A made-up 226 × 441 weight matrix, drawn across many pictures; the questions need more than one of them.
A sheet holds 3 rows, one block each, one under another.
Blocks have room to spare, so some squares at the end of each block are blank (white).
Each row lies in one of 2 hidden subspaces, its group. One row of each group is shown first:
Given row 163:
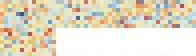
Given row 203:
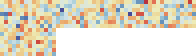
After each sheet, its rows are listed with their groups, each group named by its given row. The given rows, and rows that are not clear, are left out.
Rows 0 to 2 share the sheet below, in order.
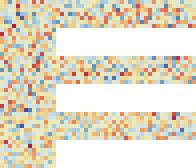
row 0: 163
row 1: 163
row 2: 163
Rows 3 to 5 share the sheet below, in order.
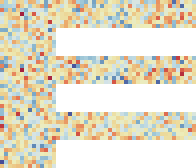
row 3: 163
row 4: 163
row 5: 163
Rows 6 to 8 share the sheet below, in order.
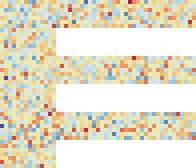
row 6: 203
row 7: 203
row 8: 163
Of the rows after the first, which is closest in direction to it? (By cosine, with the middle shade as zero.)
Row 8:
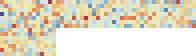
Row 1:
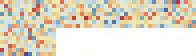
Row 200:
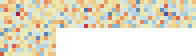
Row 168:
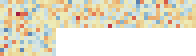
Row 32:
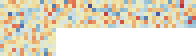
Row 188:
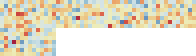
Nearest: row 1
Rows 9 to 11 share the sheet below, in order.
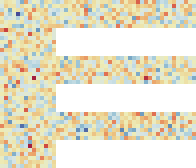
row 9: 163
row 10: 203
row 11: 163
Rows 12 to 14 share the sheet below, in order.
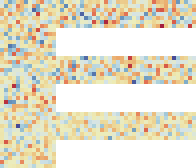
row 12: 163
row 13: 203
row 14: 163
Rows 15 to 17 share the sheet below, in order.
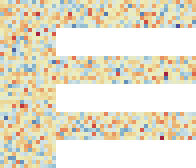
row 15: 203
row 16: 203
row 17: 163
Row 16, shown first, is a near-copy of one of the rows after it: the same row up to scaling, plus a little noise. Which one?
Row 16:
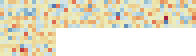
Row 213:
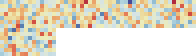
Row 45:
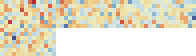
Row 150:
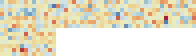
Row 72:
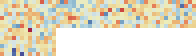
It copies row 150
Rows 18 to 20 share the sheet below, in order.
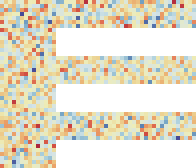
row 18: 163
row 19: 203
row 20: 203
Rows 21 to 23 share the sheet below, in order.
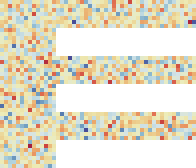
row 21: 203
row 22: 163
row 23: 163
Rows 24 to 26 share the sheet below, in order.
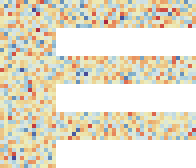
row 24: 163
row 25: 163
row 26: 203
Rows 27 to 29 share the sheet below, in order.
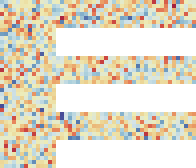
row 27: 163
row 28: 163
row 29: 203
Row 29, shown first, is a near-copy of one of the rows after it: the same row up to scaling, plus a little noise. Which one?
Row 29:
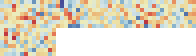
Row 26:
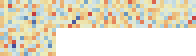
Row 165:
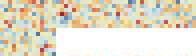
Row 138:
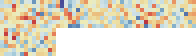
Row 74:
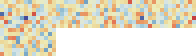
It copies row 138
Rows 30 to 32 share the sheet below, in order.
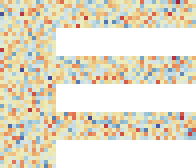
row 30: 163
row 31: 163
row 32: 203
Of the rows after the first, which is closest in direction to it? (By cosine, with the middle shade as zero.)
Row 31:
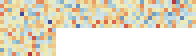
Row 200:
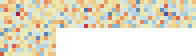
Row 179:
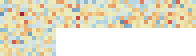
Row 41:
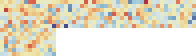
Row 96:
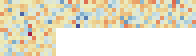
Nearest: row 96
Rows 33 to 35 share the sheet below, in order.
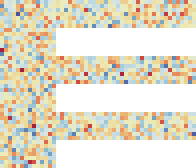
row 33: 163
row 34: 163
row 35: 203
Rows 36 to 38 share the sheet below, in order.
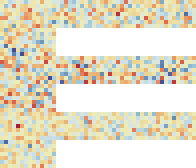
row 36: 203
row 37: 163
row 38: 163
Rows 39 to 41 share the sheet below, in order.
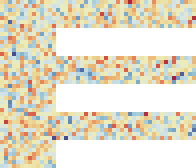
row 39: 203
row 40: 163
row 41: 203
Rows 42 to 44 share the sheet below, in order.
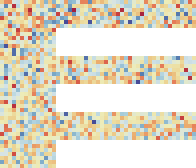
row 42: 203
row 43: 203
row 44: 203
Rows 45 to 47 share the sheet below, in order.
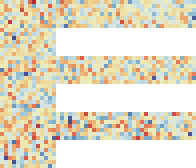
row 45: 203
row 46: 203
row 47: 203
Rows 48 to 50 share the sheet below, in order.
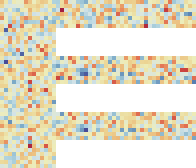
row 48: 203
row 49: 163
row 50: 163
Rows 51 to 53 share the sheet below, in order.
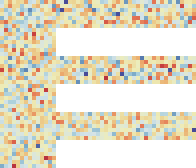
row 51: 203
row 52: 163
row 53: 203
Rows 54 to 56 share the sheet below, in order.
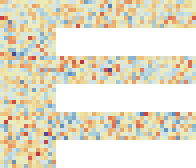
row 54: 203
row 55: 203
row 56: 203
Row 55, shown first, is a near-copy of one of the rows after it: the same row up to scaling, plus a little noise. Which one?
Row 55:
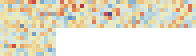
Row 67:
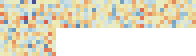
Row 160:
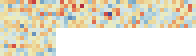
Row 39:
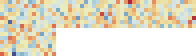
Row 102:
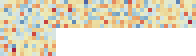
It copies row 160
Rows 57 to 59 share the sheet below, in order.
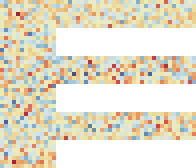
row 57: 163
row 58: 163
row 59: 203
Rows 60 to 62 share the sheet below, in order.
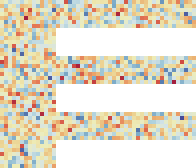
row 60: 203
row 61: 163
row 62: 203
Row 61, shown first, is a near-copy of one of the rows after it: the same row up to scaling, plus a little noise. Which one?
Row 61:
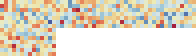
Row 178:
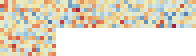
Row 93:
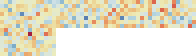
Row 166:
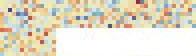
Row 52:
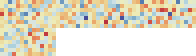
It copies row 178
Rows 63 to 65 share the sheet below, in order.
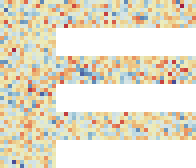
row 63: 203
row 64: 163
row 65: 203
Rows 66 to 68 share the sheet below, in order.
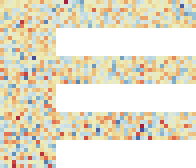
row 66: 203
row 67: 203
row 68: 203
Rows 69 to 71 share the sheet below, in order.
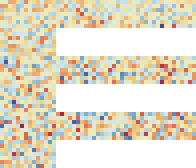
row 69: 163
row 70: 163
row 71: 163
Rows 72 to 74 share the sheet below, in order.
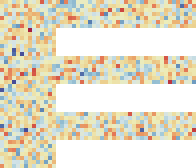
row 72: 203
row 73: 163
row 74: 203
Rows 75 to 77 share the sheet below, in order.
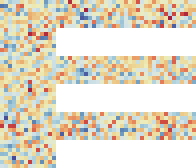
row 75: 163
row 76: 163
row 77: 163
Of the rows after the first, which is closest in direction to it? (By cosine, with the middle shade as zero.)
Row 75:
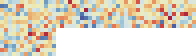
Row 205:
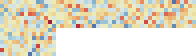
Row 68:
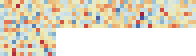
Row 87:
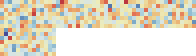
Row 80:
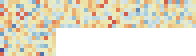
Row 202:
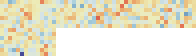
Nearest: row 205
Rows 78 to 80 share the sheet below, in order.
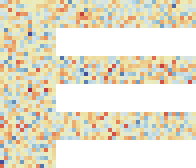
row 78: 163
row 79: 163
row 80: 163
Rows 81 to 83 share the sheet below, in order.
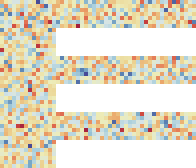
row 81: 163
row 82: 163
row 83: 163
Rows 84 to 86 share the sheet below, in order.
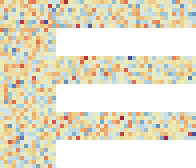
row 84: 203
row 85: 203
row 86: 203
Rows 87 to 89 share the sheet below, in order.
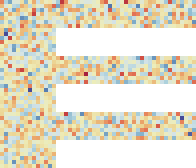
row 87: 203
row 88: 163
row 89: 203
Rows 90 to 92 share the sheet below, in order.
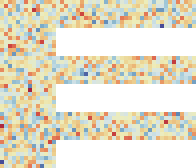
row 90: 163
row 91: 163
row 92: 163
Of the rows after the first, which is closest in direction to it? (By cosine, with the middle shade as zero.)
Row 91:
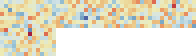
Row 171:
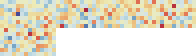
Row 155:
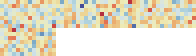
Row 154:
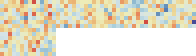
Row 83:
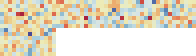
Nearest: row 171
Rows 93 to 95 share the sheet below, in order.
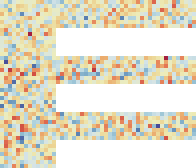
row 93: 163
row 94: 163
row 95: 203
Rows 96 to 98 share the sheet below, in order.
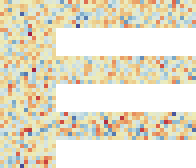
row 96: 163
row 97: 203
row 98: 203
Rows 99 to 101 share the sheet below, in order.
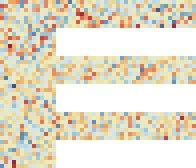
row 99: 163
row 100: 203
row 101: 203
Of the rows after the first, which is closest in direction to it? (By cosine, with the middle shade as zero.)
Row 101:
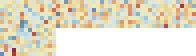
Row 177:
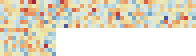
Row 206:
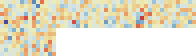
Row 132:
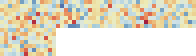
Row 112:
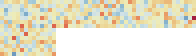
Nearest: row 206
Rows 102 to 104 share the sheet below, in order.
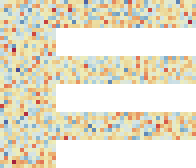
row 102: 203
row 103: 163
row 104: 203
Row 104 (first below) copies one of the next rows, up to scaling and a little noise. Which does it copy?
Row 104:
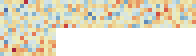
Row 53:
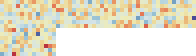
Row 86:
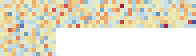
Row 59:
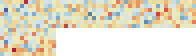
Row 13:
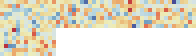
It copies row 59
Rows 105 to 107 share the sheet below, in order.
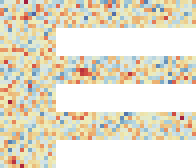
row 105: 203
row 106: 163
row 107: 203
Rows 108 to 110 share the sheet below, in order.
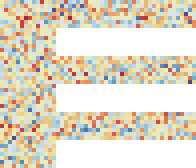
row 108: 203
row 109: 163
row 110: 163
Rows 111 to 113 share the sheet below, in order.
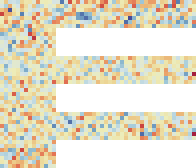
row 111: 163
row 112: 203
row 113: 203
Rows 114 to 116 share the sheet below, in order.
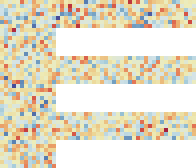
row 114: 203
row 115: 203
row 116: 203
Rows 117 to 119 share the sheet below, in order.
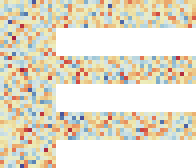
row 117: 203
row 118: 163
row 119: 203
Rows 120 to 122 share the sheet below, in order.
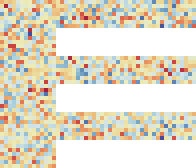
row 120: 163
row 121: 163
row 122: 163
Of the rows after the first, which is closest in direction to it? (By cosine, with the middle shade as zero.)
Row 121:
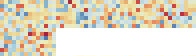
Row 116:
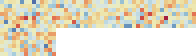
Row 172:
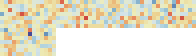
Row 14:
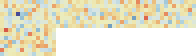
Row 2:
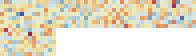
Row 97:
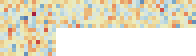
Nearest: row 14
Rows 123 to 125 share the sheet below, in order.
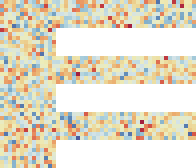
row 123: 163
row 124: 163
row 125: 203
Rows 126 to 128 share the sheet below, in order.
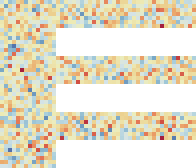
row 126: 163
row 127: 163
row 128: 163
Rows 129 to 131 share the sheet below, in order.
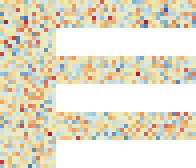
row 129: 203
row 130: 203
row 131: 163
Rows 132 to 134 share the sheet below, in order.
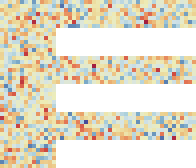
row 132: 203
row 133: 203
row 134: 163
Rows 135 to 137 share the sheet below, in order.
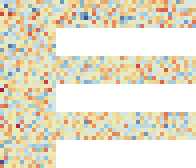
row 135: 163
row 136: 163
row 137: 163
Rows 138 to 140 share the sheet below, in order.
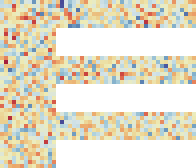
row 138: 203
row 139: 163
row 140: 203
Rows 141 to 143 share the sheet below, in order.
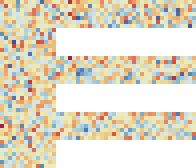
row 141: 163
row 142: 163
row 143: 163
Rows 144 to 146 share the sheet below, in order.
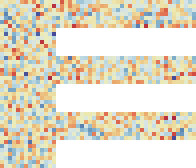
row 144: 203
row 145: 163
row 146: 163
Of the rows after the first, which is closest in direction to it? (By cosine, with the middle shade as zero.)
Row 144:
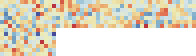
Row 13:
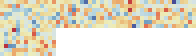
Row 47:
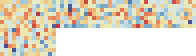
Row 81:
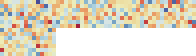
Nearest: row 13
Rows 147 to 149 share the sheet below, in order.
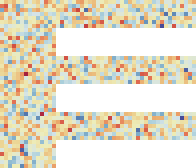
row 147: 163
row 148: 203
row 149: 203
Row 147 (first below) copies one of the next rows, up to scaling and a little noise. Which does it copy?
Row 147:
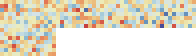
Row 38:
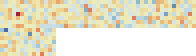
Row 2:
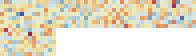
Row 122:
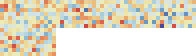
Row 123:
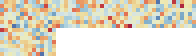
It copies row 122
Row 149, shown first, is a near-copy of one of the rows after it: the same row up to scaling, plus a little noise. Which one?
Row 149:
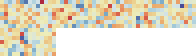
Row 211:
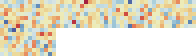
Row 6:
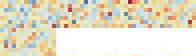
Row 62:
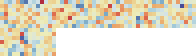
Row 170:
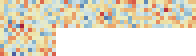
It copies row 62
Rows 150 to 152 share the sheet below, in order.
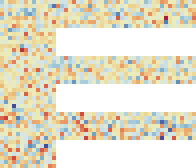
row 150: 203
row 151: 203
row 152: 163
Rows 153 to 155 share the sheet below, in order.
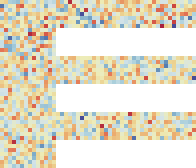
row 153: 163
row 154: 203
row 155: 203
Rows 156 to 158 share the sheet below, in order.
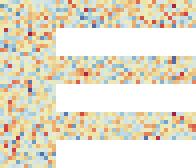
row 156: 163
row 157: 163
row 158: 203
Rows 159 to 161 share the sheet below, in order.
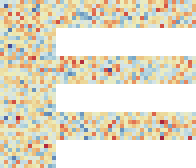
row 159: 163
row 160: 203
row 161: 163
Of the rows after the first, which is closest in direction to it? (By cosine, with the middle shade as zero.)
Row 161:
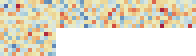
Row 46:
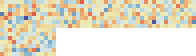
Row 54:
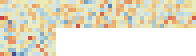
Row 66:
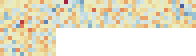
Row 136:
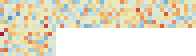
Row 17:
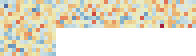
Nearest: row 17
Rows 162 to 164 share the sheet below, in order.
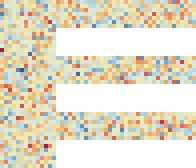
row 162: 163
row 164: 163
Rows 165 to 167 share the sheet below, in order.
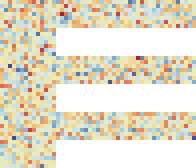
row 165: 203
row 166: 163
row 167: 163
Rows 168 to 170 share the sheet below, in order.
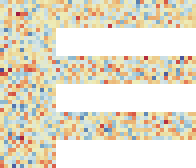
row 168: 163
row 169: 203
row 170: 203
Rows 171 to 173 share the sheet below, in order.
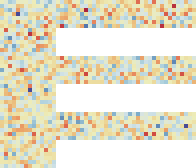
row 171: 163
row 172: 163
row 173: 203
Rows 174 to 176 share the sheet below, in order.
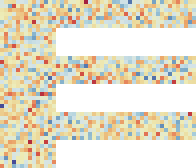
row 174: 203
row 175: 163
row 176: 203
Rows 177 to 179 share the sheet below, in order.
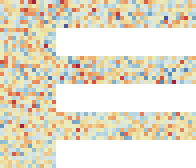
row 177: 203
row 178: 163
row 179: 163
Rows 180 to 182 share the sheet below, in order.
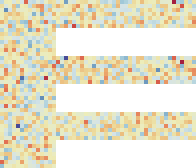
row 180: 203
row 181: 203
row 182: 163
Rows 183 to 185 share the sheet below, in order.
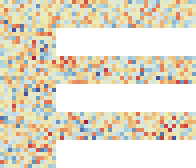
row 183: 203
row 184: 203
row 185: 163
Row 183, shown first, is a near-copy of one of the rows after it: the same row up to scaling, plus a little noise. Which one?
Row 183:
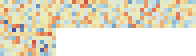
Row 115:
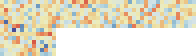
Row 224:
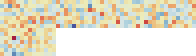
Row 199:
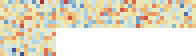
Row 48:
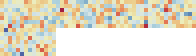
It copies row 115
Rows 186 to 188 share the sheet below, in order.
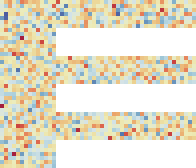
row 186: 203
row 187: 163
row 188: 163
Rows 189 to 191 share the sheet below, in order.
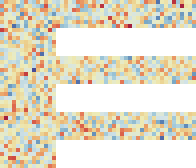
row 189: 163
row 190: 203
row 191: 163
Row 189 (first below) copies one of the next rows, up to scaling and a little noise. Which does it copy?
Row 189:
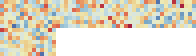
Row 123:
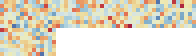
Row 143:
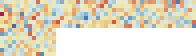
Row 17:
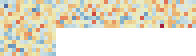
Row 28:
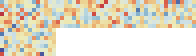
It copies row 123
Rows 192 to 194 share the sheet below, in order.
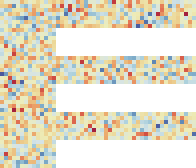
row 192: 203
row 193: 203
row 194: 203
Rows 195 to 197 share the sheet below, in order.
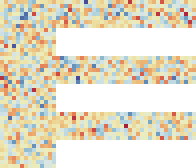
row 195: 203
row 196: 203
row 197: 203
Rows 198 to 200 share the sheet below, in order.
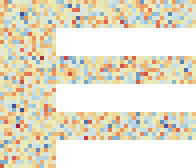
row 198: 163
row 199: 203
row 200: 163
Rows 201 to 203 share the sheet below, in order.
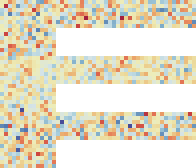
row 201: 163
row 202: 203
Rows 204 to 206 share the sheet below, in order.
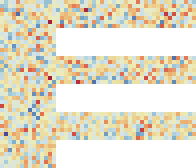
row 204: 163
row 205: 163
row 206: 203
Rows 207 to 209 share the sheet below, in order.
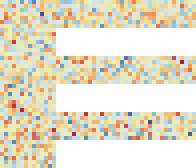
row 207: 203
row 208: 203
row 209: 203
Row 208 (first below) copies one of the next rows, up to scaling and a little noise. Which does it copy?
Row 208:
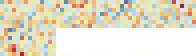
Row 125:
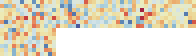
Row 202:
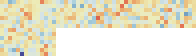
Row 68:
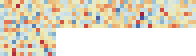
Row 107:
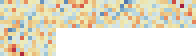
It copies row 107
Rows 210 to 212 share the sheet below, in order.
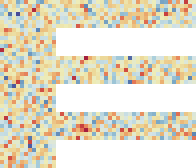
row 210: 163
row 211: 203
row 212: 163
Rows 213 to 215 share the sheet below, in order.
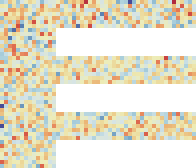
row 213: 203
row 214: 163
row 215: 163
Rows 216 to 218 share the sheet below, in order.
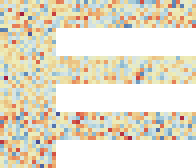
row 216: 163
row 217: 203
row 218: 163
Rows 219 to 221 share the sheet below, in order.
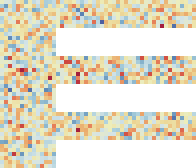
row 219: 163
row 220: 163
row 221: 163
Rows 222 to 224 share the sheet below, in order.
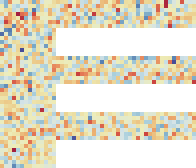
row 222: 163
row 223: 163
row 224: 203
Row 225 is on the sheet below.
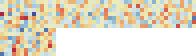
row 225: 203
